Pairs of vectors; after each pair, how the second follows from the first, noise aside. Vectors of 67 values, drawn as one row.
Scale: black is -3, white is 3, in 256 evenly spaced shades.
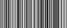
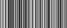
reversed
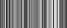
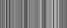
shrunk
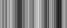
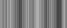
shrunk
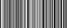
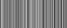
shrunk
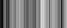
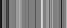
partly zeroed
